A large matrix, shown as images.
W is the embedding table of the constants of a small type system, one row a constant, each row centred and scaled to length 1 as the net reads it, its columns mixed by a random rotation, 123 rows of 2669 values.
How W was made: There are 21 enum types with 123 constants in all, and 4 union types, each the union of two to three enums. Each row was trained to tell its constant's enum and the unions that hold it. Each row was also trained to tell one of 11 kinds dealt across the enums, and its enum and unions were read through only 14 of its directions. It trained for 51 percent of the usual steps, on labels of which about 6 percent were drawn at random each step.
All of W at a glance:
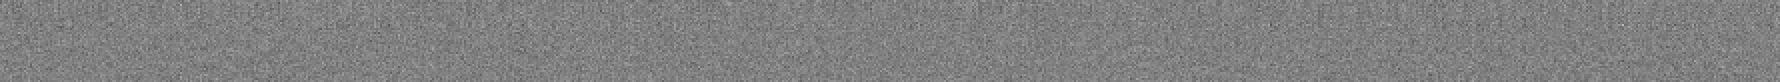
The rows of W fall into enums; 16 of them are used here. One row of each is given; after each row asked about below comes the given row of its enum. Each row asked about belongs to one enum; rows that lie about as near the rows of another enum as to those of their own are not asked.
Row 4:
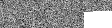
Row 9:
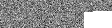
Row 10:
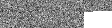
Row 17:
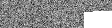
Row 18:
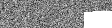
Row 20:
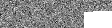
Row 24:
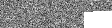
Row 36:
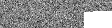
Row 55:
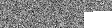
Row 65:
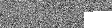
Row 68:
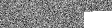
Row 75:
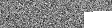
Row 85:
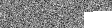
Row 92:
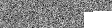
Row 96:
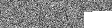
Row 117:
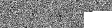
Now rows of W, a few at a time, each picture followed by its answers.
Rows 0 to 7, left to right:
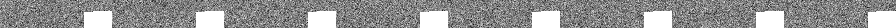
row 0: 55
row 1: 18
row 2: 9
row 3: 75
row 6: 4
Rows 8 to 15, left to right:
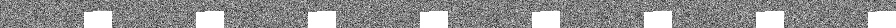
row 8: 4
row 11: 9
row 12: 24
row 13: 4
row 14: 75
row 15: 9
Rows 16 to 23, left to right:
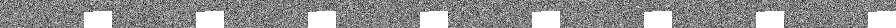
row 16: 24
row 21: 65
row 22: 18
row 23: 75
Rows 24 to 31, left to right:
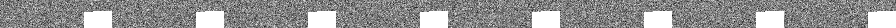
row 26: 10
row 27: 36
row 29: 96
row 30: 68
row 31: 75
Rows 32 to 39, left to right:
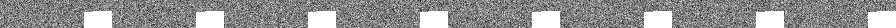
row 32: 65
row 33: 9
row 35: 18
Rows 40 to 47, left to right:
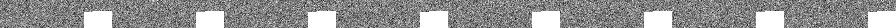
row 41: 9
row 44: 96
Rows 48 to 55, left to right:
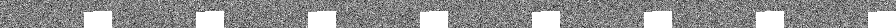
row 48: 20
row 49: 17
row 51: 68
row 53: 18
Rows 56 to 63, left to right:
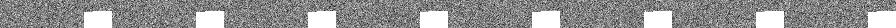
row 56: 18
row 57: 24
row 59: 96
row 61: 68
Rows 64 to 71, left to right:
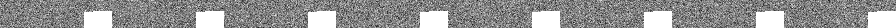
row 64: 68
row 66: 75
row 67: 10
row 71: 85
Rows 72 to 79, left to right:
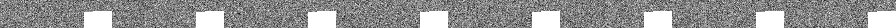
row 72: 9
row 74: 36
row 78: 4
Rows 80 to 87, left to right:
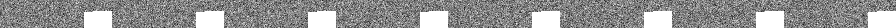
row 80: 65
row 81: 96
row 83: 17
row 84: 85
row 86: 24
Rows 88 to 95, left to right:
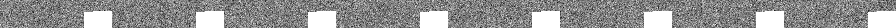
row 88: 55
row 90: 24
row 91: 55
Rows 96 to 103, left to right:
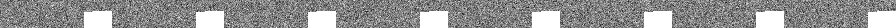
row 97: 18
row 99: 92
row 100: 36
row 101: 36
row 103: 68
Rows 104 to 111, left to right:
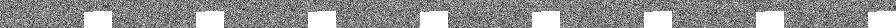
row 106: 75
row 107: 68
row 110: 4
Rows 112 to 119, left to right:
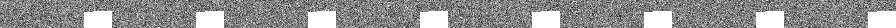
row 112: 17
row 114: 85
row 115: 96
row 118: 20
